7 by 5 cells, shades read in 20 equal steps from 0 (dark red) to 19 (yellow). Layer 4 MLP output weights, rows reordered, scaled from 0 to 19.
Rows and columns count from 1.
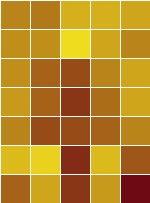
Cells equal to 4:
2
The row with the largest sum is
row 2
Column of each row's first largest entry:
3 3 5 5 1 2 2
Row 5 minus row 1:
0 -4 -9 -7 -3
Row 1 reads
11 10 15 15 14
